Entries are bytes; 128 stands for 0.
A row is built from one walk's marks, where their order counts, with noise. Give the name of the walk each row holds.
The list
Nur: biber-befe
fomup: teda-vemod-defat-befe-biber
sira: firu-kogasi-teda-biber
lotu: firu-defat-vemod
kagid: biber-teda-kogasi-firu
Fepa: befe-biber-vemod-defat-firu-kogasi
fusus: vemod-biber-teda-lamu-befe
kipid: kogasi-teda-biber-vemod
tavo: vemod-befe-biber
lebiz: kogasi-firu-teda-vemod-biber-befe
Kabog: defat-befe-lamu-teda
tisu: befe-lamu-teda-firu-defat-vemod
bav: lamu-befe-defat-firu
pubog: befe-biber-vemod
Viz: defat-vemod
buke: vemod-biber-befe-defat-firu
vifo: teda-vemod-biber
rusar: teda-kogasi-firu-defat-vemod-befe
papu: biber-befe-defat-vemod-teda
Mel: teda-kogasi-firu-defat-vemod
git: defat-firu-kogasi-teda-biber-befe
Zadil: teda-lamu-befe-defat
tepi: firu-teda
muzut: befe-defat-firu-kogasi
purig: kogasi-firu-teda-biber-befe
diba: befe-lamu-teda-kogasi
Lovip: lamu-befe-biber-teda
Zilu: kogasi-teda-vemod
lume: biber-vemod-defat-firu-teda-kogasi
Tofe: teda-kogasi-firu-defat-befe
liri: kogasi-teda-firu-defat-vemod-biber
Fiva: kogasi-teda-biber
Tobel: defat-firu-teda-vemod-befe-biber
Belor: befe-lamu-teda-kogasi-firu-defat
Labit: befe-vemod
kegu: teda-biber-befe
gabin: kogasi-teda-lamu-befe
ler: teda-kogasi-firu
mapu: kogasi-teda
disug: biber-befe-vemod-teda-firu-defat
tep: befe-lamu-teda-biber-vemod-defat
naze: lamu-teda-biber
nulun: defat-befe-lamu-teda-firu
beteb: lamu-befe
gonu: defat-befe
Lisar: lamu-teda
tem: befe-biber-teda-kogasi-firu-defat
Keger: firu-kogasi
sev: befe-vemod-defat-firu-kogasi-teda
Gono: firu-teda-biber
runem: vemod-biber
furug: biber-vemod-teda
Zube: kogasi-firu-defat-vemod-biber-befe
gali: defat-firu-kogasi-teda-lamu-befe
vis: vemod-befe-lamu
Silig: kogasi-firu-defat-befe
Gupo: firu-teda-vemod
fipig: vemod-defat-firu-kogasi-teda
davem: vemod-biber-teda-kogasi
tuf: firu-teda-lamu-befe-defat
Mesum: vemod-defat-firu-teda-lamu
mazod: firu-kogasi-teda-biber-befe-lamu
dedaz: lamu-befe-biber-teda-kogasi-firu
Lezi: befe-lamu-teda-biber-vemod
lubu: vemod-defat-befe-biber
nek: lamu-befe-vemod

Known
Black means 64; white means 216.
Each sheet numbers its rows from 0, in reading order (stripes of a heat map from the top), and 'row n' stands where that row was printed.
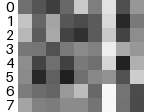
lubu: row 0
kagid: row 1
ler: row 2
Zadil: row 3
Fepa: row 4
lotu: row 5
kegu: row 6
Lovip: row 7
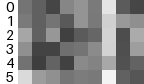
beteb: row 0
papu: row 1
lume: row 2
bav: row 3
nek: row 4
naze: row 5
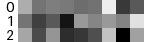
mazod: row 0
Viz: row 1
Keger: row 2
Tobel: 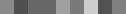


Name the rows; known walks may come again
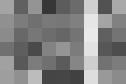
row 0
lume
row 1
Kabog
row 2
gali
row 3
beteb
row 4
nulun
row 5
mapu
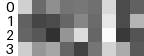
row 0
Gono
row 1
Silig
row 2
Nur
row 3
Lisar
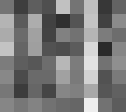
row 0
pubog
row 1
ler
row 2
furug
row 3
kagid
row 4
fomup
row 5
Tobel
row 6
nek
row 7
gabin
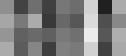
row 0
Fepa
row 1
davem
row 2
tem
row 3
liri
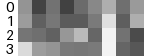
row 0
tisu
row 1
Belor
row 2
kegu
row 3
naze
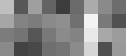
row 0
tepi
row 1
Lovip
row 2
Zadil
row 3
bav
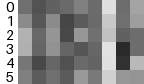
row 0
Tofe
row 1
sev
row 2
vifo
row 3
dedaz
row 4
muzut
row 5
papu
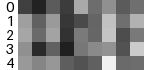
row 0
Labit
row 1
fipig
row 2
kipid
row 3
lotu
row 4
diba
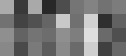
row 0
Gupo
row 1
tavo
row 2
fusus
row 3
lebiz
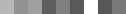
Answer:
Fiva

